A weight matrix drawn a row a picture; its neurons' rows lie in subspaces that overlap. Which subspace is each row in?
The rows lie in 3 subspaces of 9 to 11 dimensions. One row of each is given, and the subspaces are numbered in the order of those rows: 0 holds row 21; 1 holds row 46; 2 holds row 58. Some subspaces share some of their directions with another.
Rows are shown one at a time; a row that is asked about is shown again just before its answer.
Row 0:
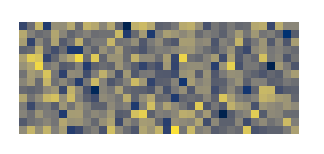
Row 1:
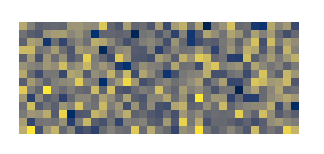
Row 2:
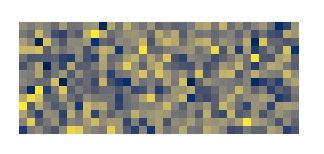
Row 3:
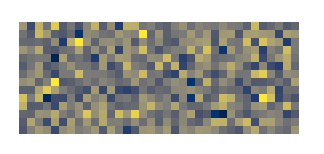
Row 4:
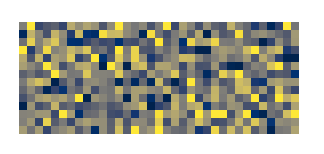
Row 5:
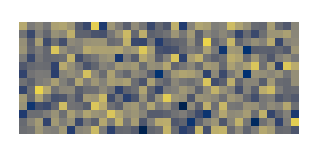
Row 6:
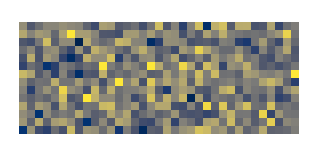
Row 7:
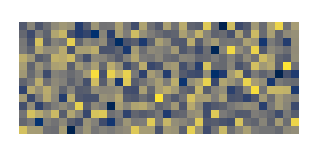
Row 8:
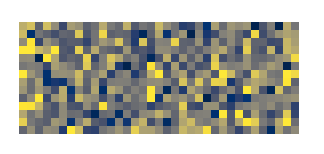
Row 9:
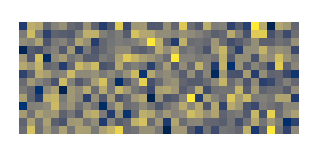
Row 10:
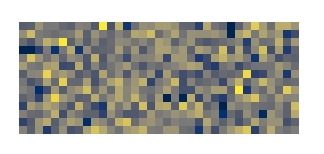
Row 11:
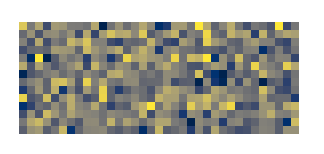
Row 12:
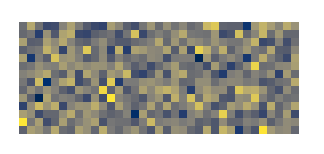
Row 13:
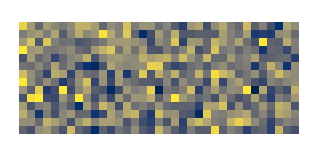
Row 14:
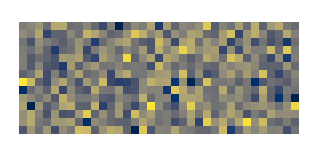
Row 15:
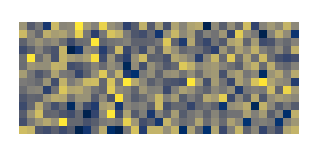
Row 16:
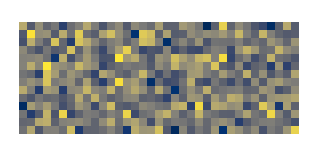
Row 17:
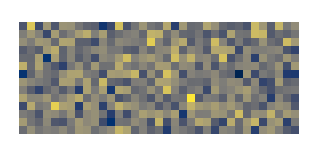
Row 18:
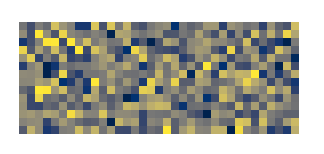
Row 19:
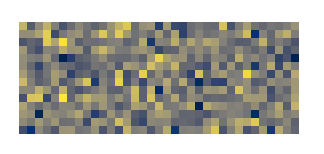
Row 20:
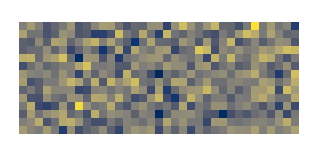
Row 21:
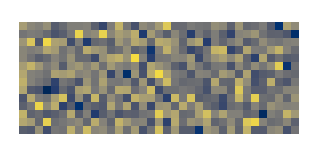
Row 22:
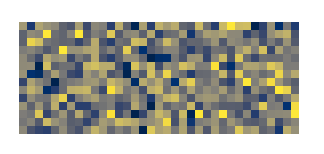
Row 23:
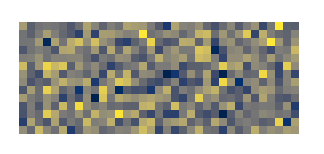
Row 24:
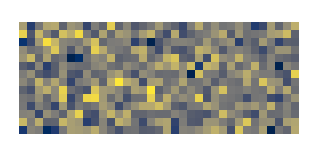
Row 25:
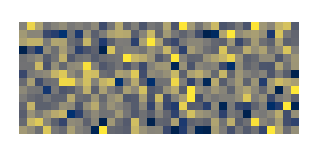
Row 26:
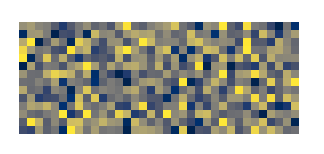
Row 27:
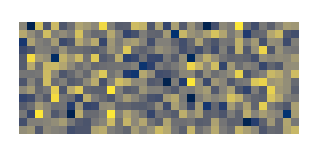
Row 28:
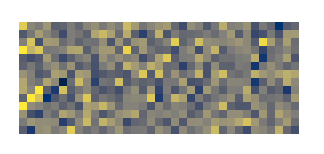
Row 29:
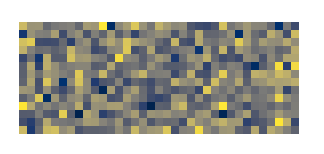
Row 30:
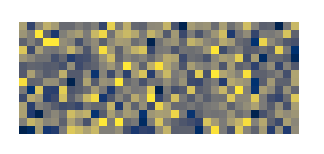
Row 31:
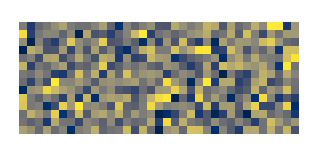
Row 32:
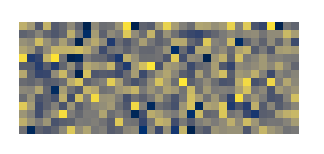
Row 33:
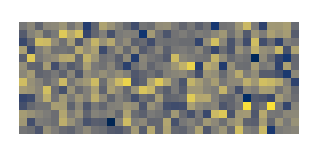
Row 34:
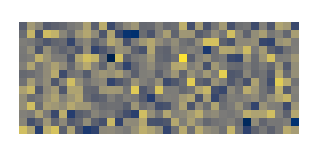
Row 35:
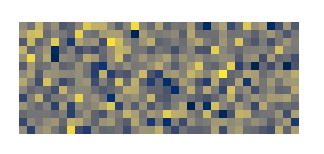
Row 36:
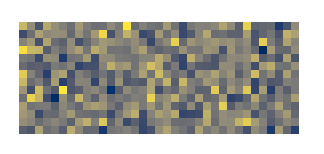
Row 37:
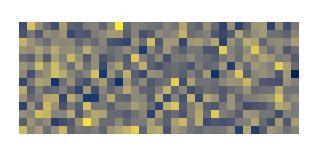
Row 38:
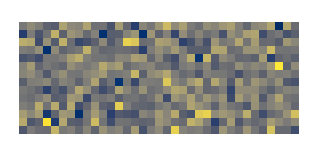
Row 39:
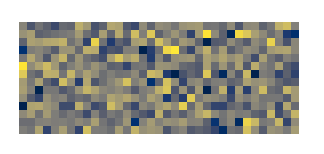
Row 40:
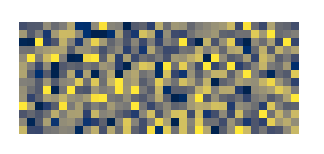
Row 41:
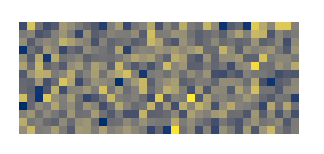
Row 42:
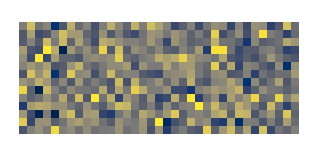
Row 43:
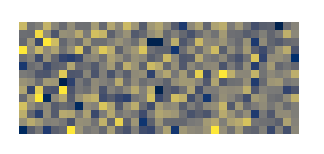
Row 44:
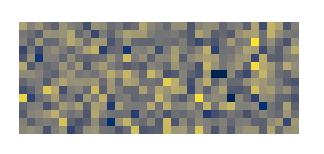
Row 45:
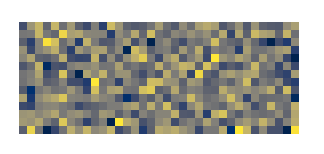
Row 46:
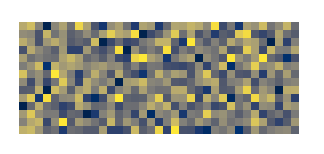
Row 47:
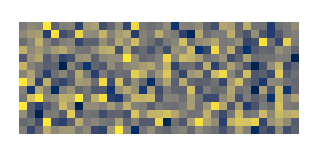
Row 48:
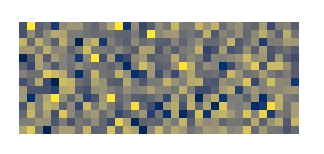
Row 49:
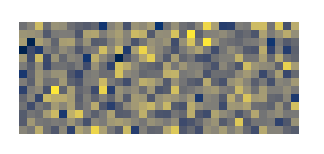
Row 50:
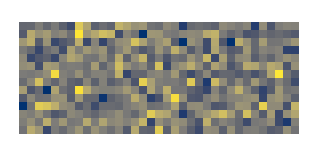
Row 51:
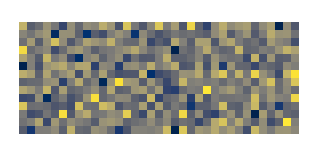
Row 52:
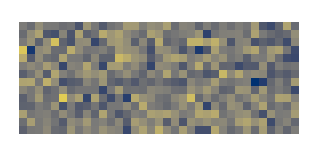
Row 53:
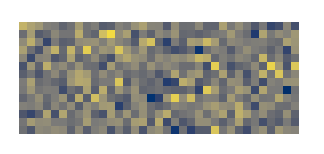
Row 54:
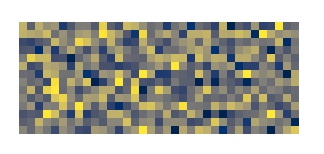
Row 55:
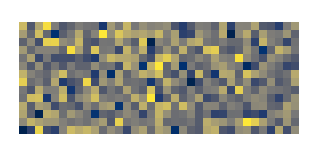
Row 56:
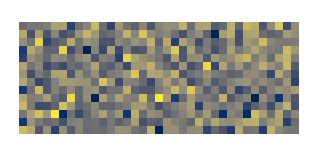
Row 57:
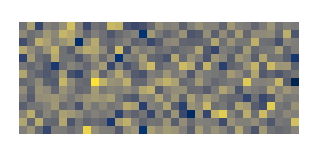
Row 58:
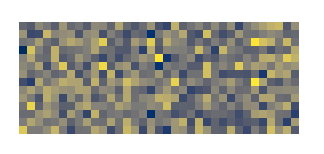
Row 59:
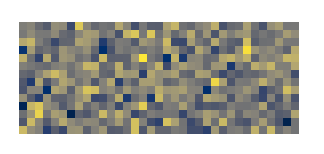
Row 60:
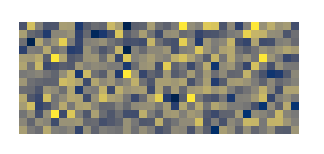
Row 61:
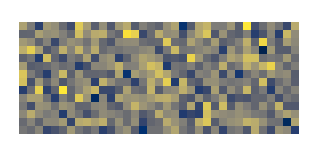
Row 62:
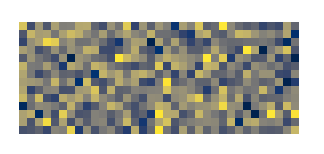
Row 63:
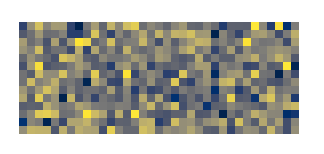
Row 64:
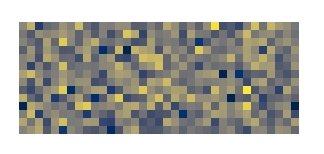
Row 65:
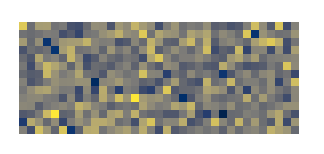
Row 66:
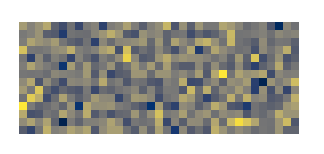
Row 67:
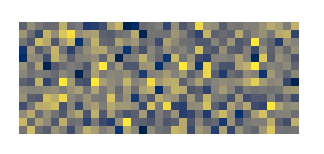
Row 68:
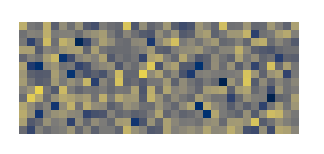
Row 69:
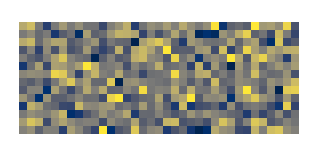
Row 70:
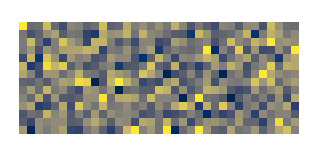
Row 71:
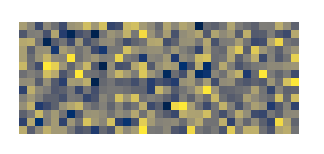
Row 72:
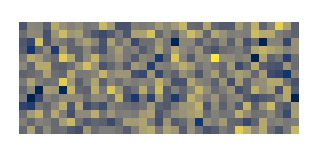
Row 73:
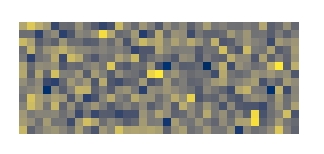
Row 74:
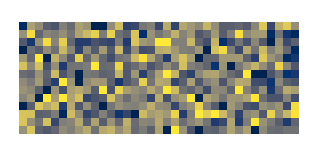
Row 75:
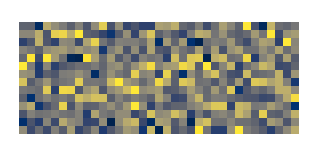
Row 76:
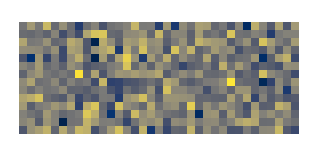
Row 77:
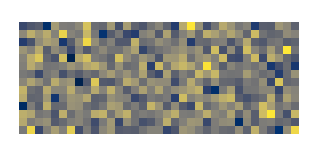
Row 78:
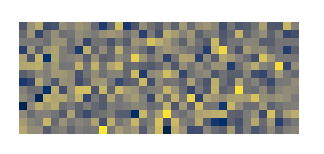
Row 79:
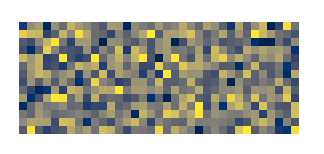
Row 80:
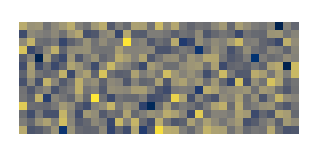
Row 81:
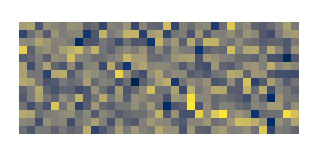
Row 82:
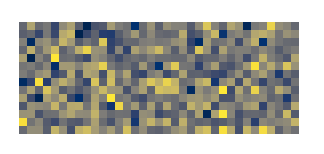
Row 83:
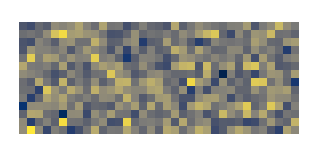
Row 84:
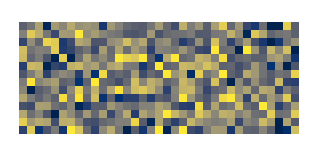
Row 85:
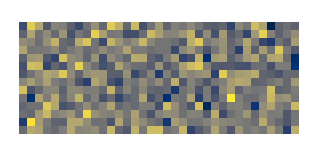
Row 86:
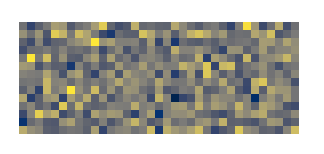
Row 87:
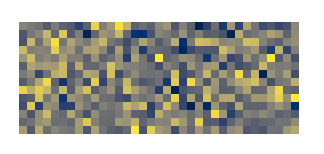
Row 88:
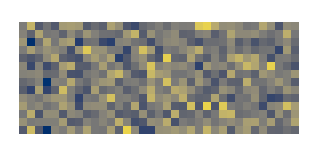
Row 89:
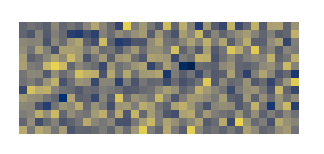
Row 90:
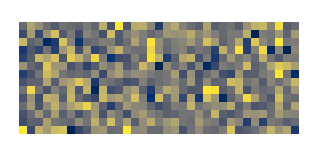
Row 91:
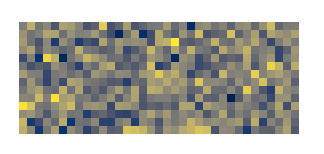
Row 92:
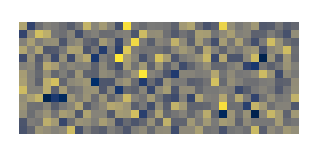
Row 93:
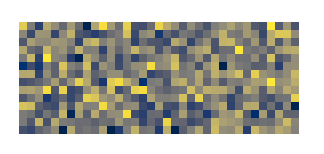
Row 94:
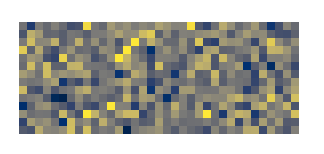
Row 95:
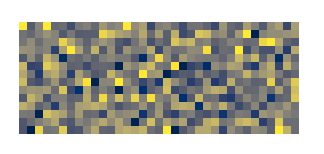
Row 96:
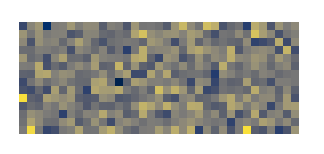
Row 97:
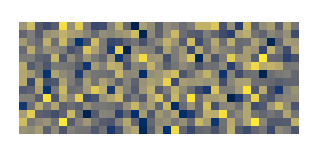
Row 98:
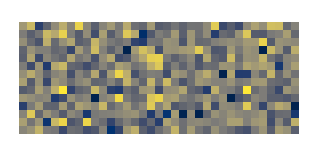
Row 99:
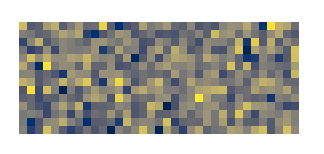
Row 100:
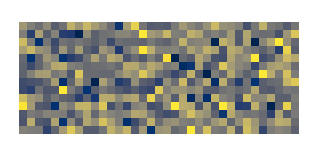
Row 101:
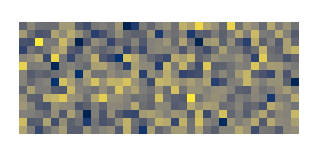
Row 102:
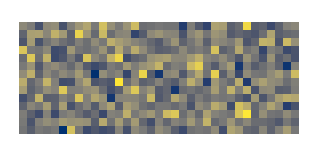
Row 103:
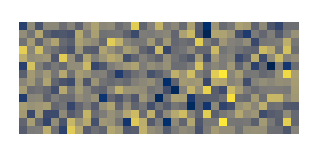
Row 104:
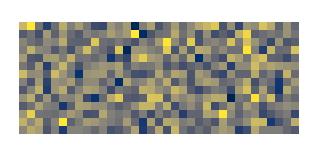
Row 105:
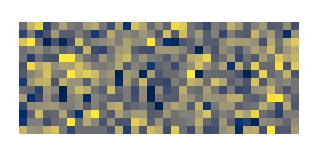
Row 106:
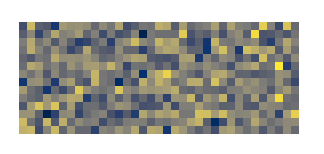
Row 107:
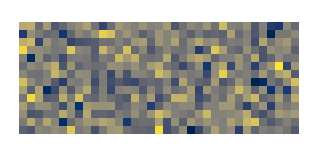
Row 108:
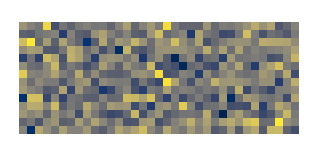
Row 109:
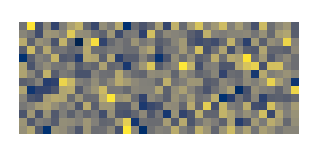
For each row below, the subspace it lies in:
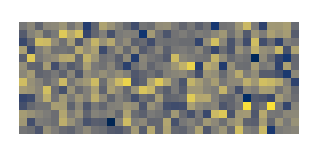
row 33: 2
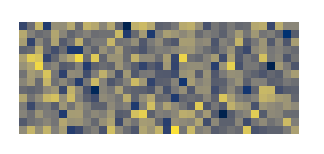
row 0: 1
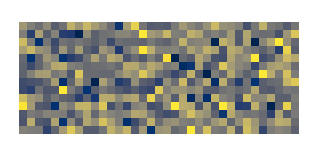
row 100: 2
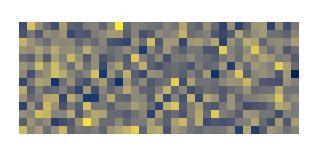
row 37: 2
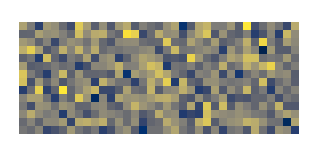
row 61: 1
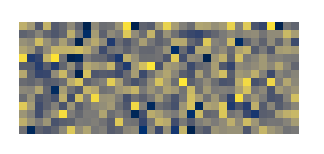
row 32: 1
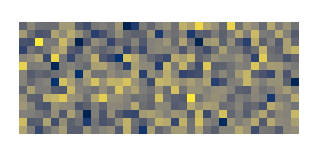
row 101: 1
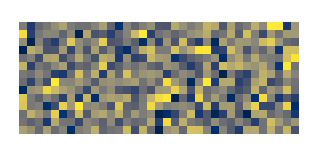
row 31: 2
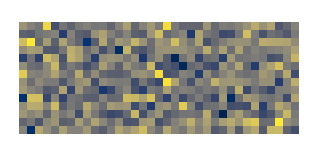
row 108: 0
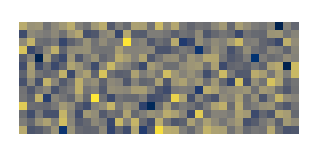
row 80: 0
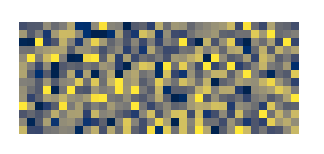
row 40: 1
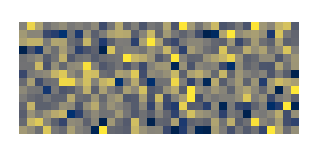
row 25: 1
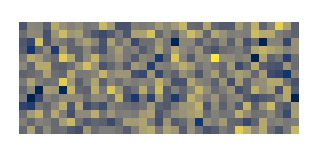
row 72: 2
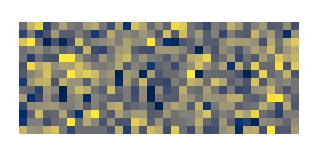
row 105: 0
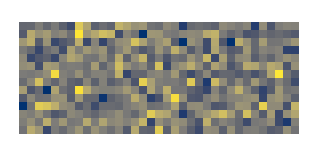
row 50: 1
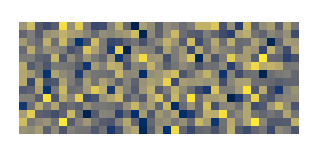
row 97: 1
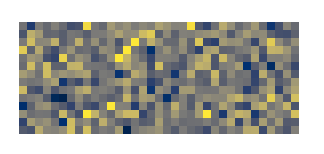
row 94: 0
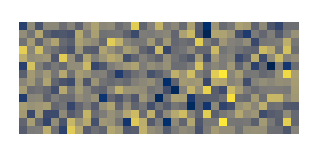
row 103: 0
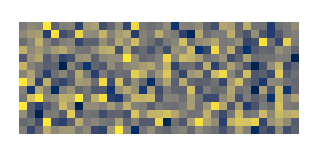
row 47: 1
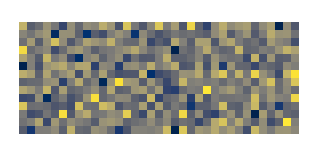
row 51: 1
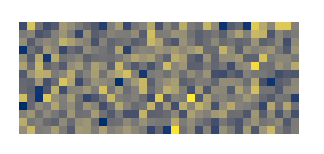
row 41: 1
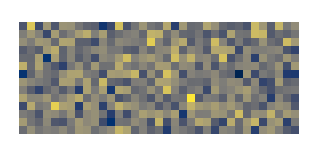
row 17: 1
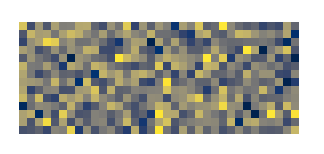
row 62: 0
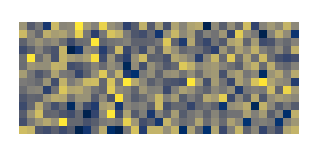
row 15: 1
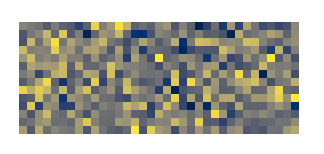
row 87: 2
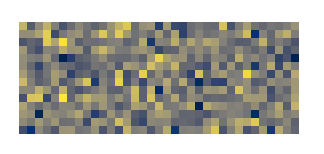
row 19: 0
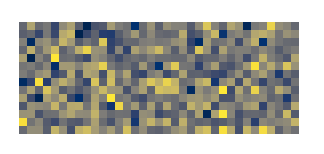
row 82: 1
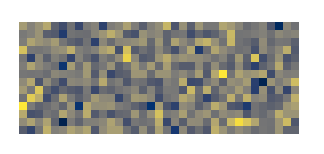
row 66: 1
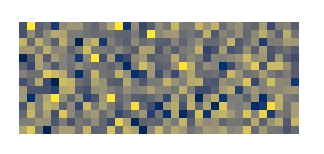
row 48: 2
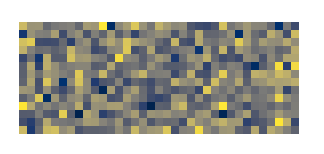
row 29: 0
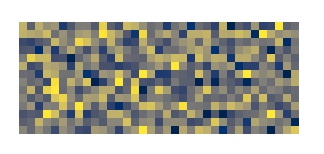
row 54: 0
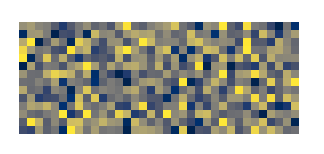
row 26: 1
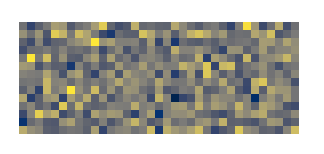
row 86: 1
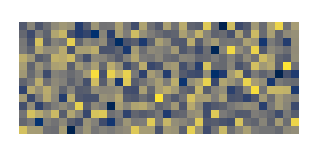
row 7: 2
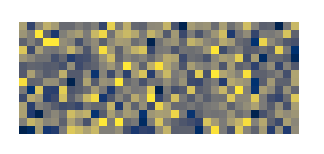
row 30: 0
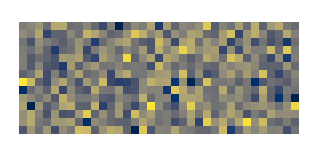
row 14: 2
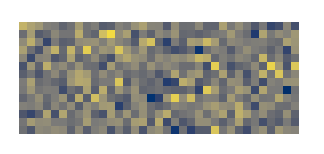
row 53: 0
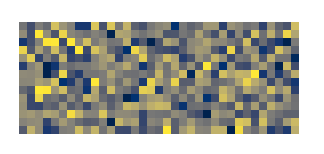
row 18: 2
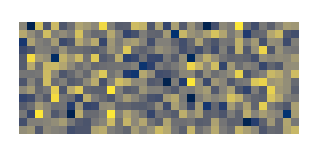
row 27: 1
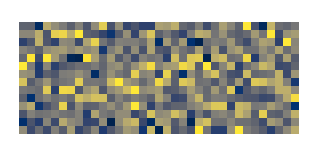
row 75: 1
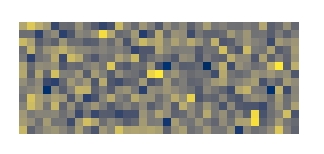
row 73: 0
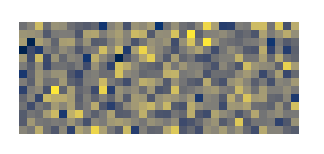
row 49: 0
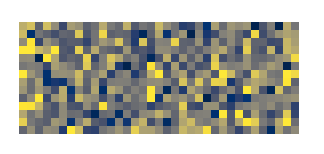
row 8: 0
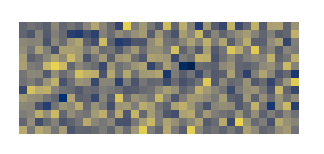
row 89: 2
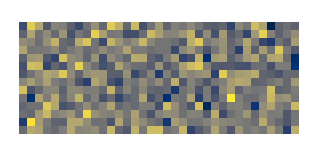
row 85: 2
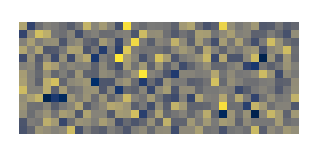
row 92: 0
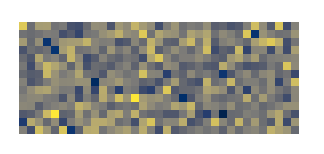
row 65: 0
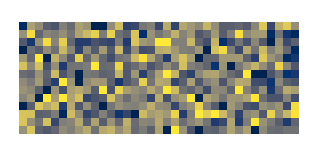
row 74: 0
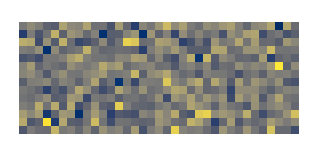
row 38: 0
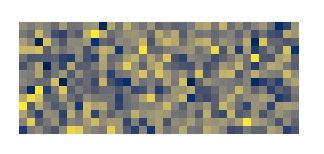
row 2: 2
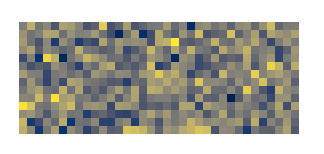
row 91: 0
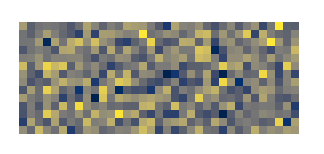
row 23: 0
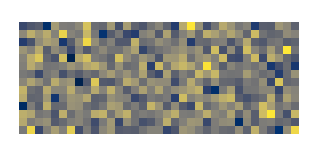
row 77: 0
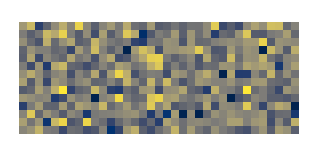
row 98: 1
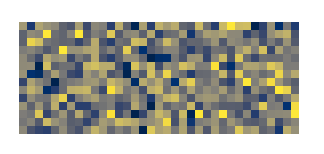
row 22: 1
